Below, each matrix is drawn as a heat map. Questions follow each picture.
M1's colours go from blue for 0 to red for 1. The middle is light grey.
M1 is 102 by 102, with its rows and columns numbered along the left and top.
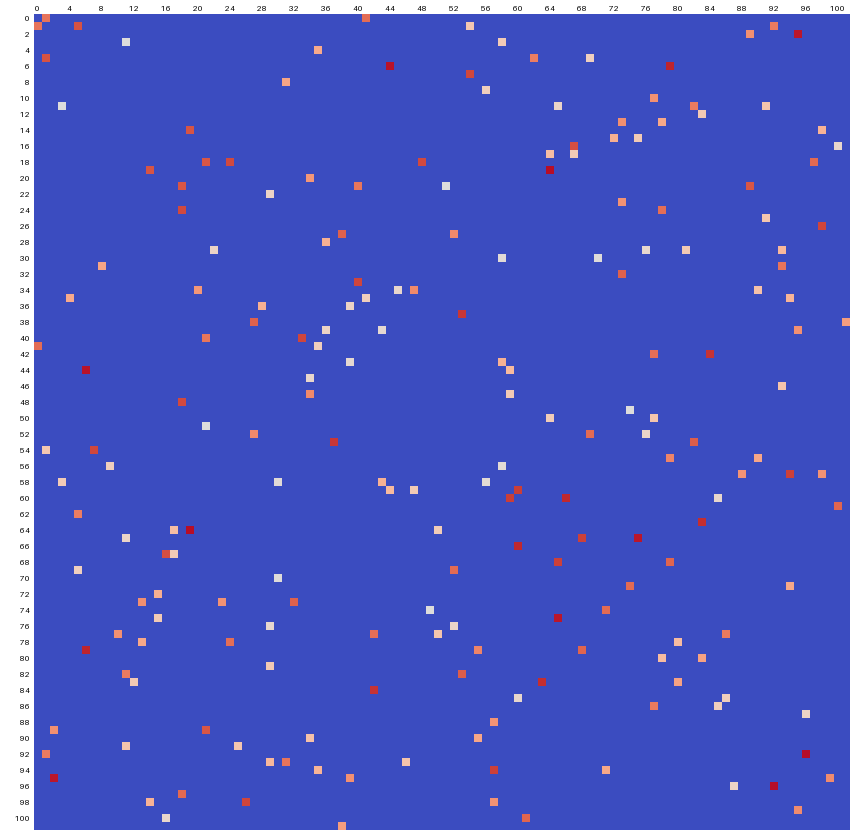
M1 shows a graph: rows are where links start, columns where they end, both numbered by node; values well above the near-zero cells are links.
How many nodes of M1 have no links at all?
0
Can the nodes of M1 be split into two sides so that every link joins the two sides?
yes
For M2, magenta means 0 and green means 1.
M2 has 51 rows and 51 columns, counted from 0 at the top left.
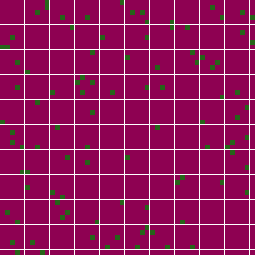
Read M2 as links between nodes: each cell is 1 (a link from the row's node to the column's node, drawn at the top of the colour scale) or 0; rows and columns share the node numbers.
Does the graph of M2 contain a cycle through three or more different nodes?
yes
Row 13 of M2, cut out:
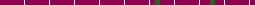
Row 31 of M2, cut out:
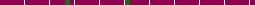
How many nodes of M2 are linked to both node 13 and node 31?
0
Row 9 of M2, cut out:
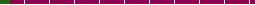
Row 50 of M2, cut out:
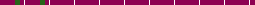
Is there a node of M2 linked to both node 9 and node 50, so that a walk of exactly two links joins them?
no
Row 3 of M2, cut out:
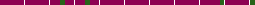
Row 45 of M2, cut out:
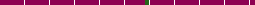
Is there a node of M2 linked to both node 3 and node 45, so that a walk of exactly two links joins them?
no
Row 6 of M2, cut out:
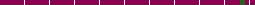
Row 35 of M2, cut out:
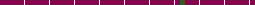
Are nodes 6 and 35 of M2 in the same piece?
yes
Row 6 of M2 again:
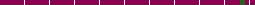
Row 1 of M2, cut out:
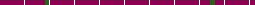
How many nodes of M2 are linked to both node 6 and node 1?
0
